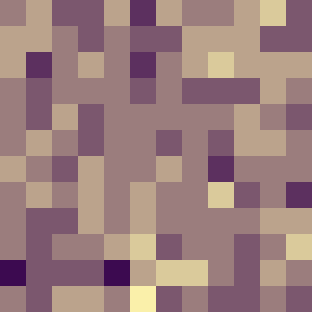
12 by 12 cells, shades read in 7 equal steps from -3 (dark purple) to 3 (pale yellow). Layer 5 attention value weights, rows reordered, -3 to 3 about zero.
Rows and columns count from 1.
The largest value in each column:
1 1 1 1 1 3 2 2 2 1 2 2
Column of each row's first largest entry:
11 1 9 11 3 2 1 9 4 6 7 6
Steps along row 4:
down up same same down up down same same up down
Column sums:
0 -4 -2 0 -1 2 0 3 0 0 6 -2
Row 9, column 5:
0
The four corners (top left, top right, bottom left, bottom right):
0 -1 0 -1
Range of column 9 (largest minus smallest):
4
